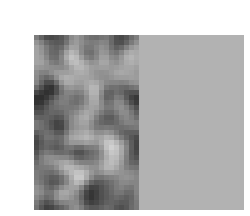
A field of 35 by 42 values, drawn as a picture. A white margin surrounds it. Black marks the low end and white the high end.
The table splits into one row of 2 panels. Panel 1,1: middling, blotchy, strong in contrast. Panel 1,2: high, flat.
